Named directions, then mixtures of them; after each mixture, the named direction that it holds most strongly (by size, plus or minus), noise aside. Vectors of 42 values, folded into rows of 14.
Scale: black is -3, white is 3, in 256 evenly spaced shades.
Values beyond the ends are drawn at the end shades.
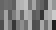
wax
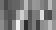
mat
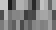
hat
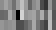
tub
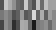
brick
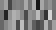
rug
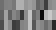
wax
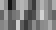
hat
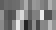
mat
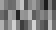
tub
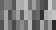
wax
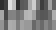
hat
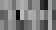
tub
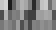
hat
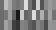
brick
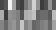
hat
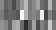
mat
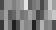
wax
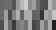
wax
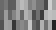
wax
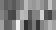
mat
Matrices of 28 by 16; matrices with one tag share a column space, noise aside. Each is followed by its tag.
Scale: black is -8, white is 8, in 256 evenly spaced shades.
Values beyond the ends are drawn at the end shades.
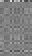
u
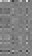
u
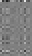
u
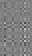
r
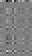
u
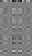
u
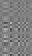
r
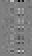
u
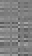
r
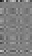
u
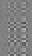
r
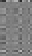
u
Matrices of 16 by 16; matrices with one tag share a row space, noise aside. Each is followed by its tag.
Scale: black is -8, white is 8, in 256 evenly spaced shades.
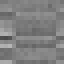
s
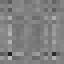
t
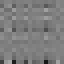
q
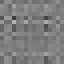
q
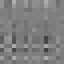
q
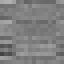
s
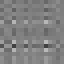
q
